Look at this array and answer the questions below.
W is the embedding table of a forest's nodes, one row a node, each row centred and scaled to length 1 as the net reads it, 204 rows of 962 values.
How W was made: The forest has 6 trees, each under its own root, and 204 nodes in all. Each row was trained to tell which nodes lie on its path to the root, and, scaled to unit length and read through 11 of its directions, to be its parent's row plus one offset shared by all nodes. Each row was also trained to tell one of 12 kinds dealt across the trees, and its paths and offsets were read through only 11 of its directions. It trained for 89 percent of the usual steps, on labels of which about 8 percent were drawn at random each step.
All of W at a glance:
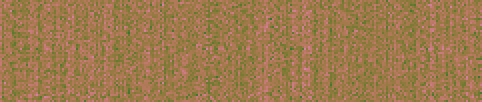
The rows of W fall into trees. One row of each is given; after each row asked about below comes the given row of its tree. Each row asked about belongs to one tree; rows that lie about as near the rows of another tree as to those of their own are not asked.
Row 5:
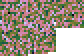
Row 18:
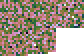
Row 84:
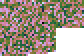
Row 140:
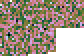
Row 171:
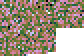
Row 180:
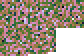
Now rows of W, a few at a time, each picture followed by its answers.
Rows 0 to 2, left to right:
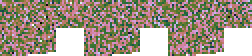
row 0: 18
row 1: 180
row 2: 171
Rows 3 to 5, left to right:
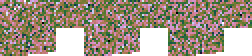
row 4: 171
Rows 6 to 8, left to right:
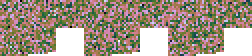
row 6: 84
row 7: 5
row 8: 84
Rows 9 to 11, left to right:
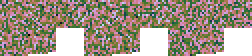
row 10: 84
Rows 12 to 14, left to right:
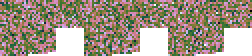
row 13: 140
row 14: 171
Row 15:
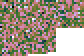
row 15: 171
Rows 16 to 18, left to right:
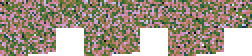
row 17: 180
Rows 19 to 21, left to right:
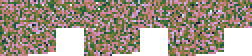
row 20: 180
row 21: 180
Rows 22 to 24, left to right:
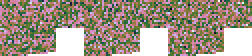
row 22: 84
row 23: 171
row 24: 180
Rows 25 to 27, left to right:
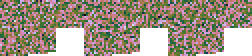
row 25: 5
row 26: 84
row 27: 140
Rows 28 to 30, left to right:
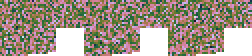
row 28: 140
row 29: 5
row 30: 171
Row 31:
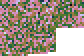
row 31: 84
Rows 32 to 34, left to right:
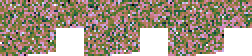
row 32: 140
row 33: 171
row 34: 18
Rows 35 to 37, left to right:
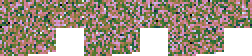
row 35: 140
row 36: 180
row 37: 180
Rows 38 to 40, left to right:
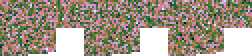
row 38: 180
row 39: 140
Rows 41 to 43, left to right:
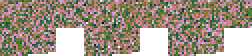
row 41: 140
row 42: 84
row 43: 140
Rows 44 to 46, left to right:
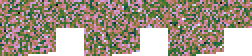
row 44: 171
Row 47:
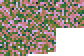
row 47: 140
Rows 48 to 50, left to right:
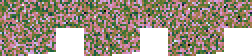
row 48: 171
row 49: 84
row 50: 5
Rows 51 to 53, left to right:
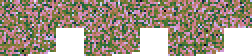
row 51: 171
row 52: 180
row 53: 5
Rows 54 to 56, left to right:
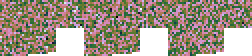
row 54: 180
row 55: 84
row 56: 140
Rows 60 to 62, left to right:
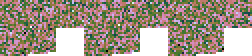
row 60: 171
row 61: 84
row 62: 140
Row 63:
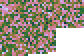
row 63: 140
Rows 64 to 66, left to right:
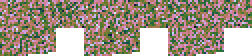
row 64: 84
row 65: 84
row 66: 180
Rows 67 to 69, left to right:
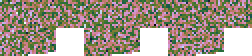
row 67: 84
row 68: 180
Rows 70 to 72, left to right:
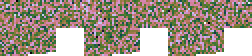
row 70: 5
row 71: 84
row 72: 180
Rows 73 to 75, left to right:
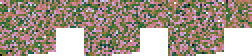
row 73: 18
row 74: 84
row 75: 180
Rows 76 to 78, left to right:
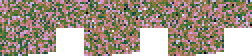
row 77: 171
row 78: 5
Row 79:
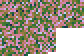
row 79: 140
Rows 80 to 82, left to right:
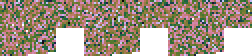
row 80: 171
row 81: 84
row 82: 5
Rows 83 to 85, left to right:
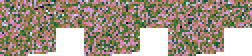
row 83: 171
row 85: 5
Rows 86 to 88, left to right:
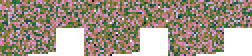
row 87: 84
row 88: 140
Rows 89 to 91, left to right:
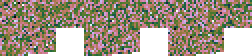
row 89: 84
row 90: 171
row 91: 84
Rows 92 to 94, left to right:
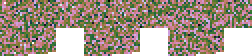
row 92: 171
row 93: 140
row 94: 84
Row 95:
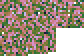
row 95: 180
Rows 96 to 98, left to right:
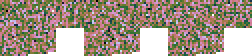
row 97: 171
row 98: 171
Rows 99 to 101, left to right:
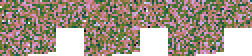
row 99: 171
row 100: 140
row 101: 171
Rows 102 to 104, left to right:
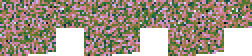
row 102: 171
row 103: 84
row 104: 180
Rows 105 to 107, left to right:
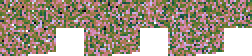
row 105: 84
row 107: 171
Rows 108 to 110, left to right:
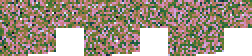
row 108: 140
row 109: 140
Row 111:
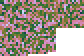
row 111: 84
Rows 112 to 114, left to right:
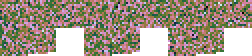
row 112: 140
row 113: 5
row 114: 140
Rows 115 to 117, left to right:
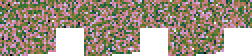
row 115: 18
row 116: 180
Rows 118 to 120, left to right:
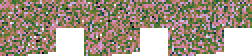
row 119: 171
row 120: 180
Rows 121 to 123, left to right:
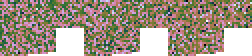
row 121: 140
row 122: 84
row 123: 18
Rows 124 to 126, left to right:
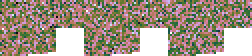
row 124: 84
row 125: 140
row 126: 140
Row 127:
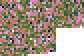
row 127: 84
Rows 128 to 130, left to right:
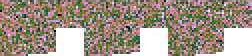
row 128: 180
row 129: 5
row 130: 140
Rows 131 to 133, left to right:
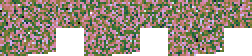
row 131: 140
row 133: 171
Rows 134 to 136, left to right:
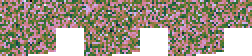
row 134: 5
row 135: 140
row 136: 84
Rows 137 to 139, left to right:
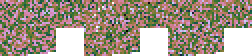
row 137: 180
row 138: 84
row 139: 84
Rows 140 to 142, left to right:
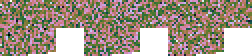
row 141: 140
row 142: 180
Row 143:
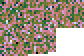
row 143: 5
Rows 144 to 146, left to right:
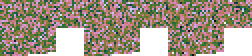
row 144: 140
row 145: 171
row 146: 140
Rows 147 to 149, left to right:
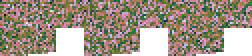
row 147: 5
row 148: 18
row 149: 84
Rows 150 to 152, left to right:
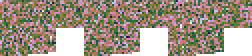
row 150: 140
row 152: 84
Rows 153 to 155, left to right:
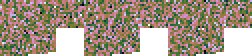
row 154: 5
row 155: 5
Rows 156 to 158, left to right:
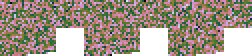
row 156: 140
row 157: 180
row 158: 140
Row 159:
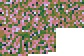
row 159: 84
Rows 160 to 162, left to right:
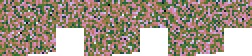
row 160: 171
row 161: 180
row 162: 140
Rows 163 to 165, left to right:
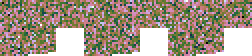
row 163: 84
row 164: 5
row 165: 84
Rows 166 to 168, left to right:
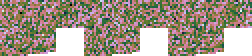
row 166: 84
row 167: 84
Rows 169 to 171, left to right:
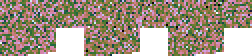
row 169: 140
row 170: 5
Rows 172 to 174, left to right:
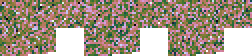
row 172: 18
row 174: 140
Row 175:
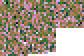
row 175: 171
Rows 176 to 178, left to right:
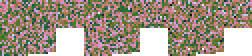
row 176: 140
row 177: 171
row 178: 5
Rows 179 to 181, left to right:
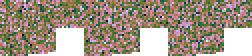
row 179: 84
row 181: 171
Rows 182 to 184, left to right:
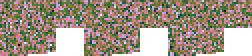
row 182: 171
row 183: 180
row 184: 140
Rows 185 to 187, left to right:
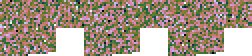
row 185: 180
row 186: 84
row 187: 180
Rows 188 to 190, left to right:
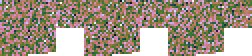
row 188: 5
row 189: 5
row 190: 84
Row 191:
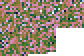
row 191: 5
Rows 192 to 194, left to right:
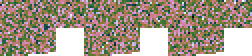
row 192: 140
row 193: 171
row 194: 171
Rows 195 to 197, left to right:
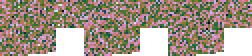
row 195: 171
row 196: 84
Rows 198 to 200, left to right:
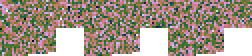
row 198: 140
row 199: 171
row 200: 5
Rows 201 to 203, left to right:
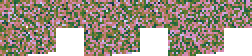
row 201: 140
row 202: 84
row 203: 140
